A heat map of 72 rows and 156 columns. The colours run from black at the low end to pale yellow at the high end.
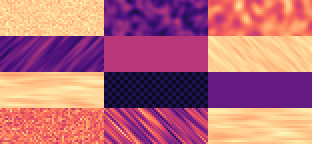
The table splits into 4 rows of 3 panels. Panel 1,1: very high, fine-grained, faint in contrast. Panel 1,2: low, blotchy. Panel 1,3: high, blotchy. Panel 2,1: low, slanting up to the right. Panel 2,2: middling, flat. Panel 2,3: very high, slanting down to the right, faint in contrast. Panel 3,1: very high, streaked across, faint in contrast. Panel 3,2: very low, checkered, faint in contrast. Panel 3,3: low, flat. Panel 4,1: high, fine-grained. Panel 4,2: middling, slanting down to the right, strong in contrast. Panel 4,3: very high, streaked across, faint in contrast.
